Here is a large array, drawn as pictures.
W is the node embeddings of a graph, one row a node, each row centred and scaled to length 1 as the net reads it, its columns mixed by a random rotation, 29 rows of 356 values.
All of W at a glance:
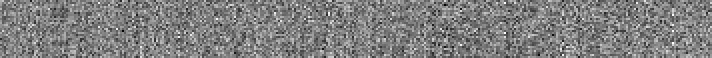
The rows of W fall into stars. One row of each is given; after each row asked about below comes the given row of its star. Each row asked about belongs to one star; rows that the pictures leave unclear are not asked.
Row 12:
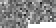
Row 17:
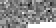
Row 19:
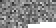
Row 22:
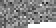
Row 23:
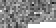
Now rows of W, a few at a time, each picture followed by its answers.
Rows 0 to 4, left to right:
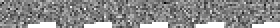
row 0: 19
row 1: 22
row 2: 23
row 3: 19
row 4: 12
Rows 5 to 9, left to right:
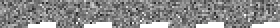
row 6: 22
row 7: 22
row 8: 19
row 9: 23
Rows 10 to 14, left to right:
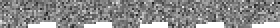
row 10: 17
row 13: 22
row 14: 23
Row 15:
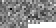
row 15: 22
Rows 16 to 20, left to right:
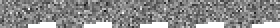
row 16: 12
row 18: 23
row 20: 19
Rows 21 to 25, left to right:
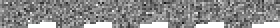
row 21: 12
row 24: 19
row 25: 23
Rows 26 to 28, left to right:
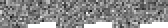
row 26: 23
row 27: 12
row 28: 17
